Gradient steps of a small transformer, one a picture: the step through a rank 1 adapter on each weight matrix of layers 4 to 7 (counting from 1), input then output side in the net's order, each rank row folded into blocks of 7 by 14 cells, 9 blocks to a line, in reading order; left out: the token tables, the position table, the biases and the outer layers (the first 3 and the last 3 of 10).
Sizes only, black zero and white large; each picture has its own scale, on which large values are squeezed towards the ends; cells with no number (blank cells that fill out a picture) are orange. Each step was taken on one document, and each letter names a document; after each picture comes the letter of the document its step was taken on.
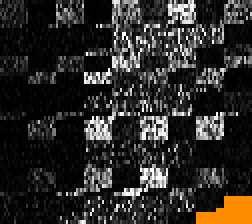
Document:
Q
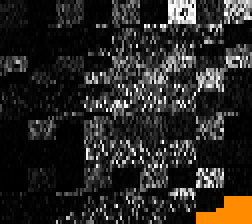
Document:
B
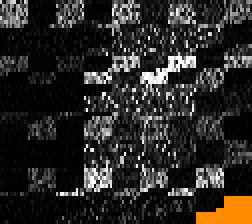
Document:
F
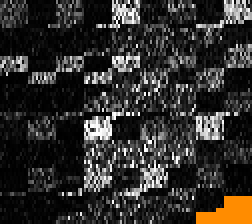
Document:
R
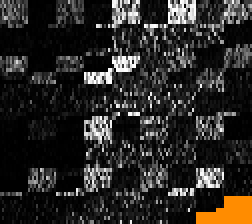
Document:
B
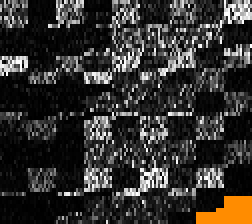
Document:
R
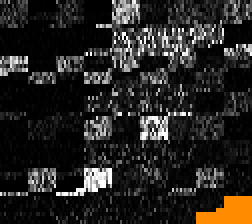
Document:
Q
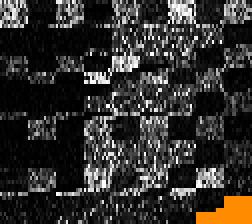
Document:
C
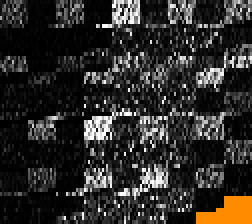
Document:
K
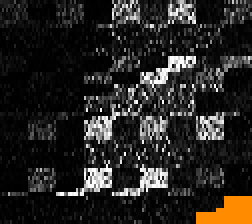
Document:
F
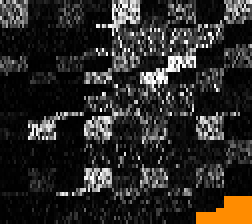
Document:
F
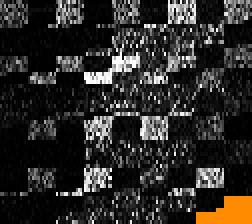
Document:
B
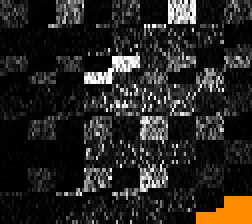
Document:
B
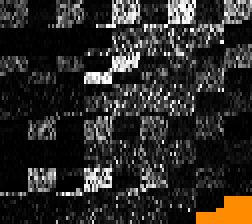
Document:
B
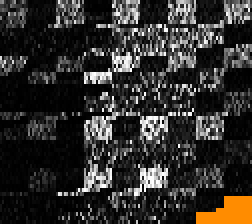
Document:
R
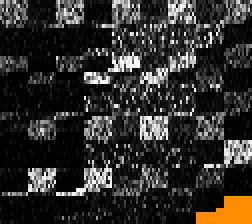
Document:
F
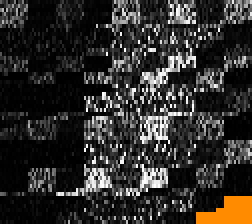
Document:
F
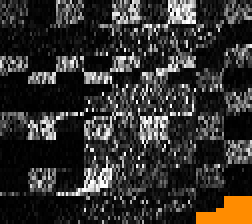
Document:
F
